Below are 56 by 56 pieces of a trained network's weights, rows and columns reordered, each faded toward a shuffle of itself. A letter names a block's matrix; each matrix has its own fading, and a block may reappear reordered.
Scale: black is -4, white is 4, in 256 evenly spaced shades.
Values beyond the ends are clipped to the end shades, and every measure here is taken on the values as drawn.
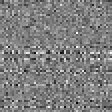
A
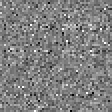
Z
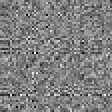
A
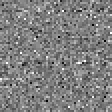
Z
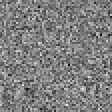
Z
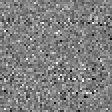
Z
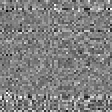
A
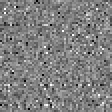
Z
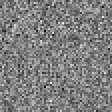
Z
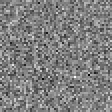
Z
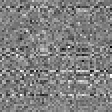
A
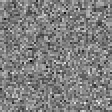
Z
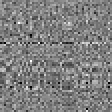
A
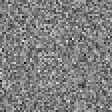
Z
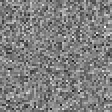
Z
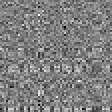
A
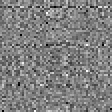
A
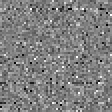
Z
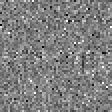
Z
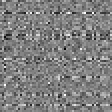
A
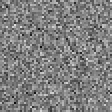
Z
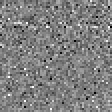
Z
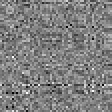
A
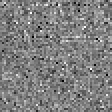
Z
